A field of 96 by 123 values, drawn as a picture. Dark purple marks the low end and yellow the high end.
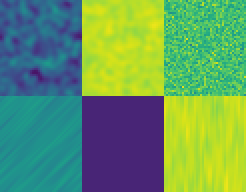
The table splits into 2 rows of 3 panels. Panel 1,1: low, blotchy. Panel 1,2: very high, blotchy, faint in contrast. Panel 1,3: high, fine-grained. Panel 2,1: middling, slanting up to the right, faint in contrast. Panel 2,2: very low, flat. Panel 2,3: very high, streaked downward, faint in contrast.
